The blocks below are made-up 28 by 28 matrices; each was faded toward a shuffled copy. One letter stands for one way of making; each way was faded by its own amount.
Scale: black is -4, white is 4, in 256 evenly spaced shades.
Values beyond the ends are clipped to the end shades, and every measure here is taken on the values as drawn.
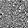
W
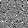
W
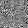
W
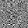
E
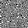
W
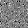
W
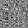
E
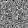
W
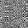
E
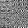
E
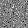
W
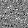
W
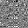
E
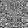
E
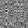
E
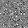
W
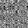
E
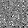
W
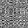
E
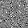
W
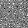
W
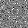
W
